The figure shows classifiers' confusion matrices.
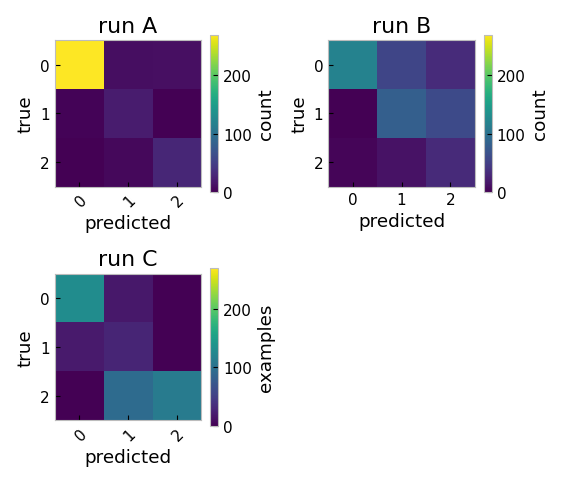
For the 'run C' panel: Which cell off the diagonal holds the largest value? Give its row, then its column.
2, 1
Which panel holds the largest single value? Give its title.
run A
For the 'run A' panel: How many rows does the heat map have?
3
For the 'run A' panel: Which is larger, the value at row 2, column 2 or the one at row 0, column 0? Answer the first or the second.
the second
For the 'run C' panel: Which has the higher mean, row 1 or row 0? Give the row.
0
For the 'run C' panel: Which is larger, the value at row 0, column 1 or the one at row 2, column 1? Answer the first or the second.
the second
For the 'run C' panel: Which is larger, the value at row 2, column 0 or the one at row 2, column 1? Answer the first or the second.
the second
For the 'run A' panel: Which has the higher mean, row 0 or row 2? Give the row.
0
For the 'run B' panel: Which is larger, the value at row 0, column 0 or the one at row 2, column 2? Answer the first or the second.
the first
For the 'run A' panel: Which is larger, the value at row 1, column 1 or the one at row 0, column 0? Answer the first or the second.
the second
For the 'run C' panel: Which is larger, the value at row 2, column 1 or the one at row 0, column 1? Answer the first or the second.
the first
